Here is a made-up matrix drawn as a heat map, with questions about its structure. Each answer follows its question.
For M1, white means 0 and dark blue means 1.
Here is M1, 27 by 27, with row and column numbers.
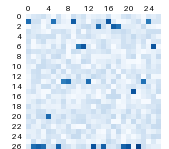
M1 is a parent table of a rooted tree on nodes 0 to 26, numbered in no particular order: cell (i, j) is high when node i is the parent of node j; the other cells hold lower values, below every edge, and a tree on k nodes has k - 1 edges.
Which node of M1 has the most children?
26
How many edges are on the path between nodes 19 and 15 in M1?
2
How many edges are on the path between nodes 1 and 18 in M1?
3
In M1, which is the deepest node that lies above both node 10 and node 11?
6
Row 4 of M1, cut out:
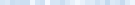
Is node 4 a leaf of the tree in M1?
yes
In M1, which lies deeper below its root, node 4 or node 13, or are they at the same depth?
node 4
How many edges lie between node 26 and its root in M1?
0
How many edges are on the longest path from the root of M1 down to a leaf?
2
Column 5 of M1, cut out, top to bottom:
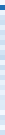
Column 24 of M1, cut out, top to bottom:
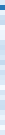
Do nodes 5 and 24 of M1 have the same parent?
yes
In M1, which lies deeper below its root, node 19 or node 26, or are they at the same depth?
node 19
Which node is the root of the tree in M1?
26
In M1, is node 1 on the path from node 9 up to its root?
yes
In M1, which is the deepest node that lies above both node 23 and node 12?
13
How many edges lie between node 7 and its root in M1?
2
